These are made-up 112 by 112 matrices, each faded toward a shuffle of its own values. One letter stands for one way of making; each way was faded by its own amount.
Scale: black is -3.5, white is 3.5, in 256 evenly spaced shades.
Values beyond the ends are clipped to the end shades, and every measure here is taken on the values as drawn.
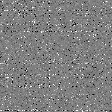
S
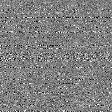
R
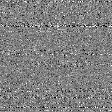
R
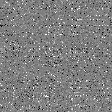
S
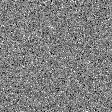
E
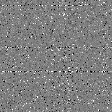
S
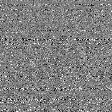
R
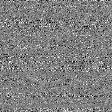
R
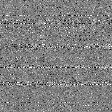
R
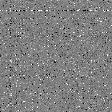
S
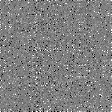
S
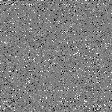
S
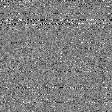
R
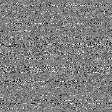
R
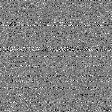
R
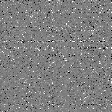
S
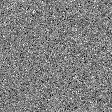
E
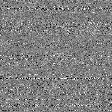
R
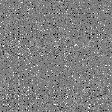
S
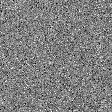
E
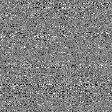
R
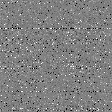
S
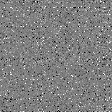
S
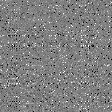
S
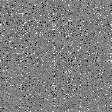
S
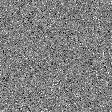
E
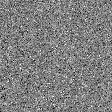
E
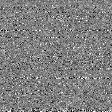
R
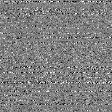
R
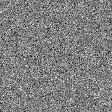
E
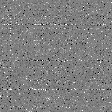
S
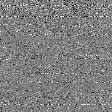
R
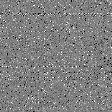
S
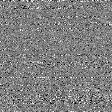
R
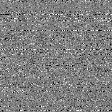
R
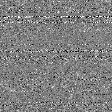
R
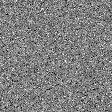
E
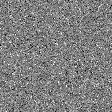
E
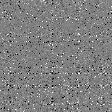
S
